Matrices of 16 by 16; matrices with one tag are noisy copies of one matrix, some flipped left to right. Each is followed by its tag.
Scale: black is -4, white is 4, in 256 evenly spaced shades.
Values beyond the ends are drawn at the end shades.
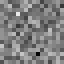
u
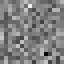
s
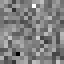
s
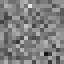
s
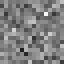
u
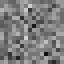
s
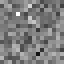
u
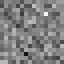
u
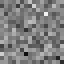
u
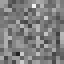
s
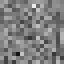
s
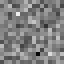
u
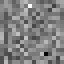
s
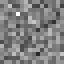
u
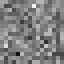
s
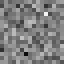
u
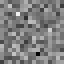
u
